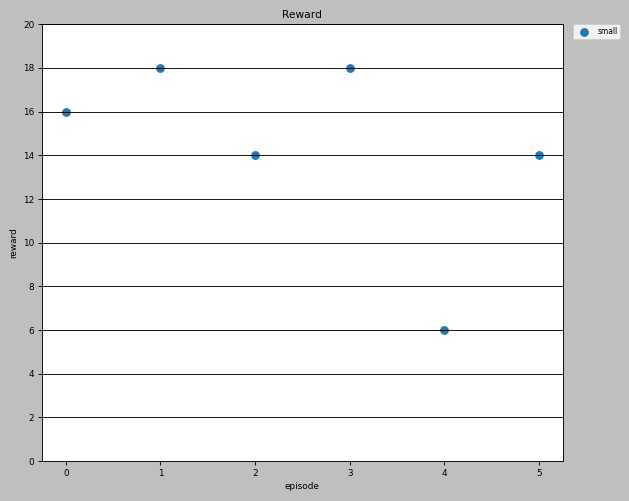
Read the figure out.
Title: Reward
x-axis: episode, ticks 0 1 2 3 4 5
y-axis: reward, ticks 0 2 4 6 8 10 12 14 16 18 20
Legend: small
Values:
small: 16 18 14 18 6 14
